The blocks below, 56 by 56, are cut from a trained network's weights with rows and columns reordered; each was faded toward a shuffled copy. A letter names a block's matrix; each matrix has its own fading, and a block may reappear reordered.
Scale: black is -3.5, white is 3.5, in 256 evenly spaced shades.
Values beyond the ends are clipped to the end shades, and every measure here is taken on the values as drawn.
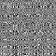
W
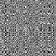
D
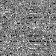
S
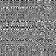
W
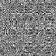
S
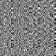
D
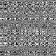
W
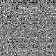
S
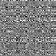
W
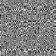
W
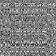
W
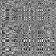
D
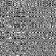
W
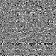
S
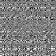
W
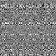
W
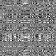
W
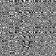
W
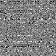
S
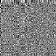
D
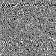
S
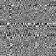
W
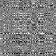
W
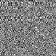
S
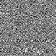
S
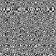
W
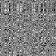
D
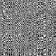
D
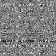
S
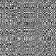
D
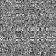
S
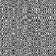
D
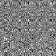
D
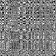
D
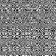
W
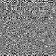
W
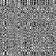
D
